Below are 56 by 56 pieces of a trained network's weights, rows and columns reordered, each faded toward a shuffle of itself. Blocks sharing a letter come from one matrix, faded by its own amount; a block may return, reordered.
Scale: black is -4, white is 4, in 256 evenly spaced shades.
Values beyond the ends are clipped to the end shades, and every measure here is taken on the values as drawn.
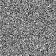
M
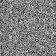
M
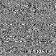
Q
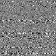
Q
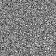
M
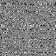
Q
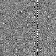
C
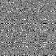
Q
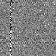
C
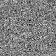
M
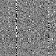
C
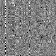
C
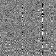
C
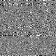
Q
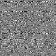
Q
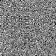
M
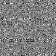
Q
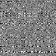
Q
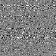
Q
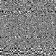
Q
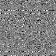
Q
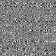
Q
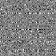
Q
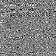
Q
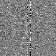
C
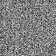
M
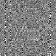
C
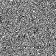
M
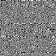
Q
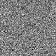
M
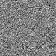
M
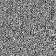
M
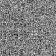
M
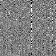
C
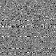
Q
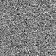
M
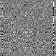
C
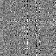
C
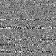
Q
